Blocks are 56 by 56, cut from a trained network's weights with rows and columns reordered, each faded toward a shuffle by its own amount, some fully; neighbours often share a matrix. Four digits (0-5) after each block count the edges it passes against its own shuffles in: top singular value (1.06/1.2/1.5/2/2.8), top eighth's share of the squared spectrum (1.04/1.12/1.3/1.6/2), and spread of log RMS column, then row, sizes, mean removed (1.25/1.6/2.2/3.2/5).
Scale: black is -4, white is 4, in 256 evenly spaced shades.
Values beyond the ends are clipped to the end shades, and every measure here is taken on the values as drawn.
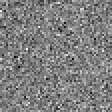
0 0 0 0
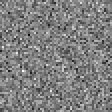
0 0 0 0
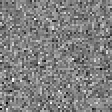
0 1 0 0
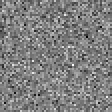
1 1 0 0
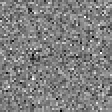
0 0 0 0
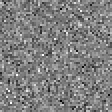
0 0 0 0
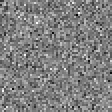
0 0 0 0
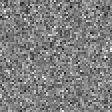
1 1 0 0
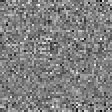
3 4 1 3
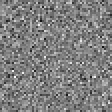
2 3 1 2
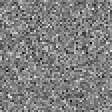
1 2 0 1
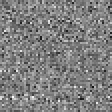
2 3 0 2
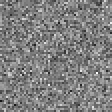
1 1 0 0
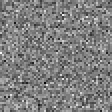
1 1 0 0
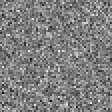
1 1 0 0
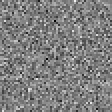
0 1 0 0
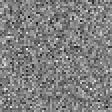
0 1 0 0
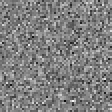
1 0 0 0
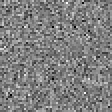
1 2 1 0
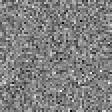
1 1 0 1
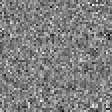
2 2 1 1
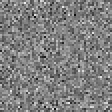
2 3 1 1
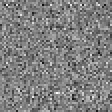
2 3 1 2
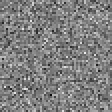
1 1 0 0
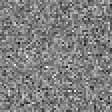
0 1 0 0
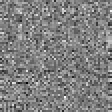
3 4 2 1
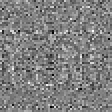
4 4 1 3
